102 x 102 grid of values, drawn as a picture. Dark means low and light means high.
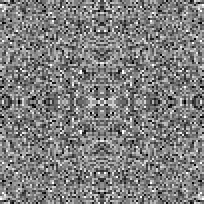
Seam: none. Mirror symmetry: left to right and top to bottom. Average level on the scale: 50%. Stripes: none. Odd rows or columns: none. Histogram: bell-shaped.
